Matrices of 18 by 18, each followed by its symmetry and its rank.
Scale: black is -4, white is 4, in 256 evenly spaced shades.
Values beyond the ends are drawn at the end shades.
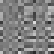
neither, rank two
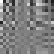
neither, rank two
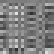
neither, rank two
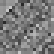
symmetric, full rank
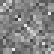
symmetric, full rank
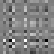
neither, rank two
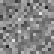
symmetric, full rank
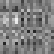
neither, rank three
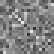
symmetric, full rank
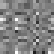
neither, rank three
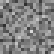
symmetric, full rank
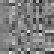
neither, rank three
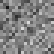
symmetric, full rank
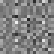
neither, rank three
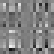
neither, rank two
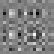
neither, rank two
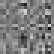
neither, rank three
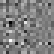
neither, rank three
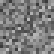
symmetric, full rank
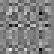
neither, rank two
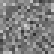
symmetric, full rank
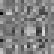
neither, rank three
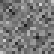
symmetric, full rank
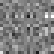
neither, rank three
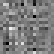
neither, rank three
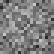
symmetric, full rank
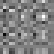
neither, rank two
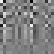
neither, rank two
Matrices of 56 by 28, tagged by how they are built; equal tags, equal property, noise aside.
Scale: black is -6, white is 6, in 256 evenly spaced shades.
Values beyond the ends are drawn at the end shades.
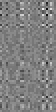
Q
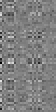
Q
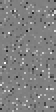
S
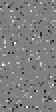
S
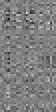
Q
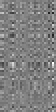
Q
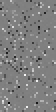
S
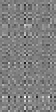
Q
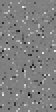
S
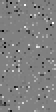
S
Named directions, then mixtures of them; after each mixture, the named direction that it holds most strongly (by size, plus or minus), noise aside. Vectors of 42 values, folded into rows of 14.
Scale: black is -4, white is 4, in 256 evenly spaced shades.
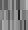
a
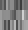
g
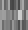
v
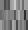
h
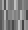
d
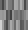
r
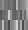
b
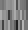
b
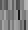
a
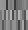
d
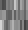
r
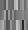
r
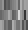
h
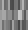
v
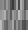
v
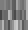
b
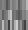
b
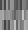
g
